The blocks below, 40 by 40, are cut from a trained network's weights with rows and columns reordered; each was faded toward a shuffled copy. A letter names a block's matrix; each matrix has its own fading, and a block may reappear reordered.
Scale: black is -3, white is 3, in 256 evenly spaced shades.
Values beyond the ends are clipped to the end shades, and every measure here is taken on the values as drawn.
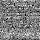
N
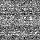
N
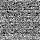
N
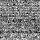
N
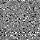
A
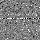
A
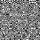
A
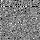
A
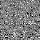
A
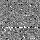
A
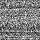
N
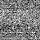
N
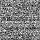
N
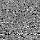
A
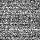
N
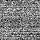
N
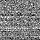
N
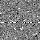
A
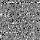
A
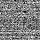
N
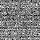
N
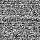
N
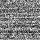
N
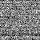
N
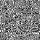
A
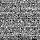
N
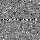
A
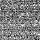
N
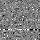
A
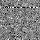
A
